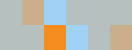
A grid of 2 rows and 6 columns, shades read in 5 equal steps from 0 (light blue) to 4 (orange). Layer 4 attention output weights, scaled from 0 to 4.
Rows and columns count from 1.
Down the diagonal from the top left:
1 1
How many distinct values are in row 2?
4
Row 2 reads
1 1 4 0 1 2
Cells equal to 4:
1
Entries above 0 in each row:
5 5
